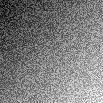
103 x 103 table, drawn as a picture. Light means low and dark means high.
Ninth with the highest average: top left. Slope: up to the top left. Odd rows or columns: none. Average level on the scale: 50%. Grain: fine.
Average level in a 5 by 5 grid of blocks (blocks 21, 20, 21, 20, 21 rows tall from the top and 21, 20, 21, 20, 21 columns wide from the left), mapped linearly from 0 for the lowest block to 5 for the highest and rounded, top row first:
5 4 4 3 2 / 4 4 3 2 2 / 4 3 2 2 1 / 3 2 2 1 1 / 3 2 1 1 0
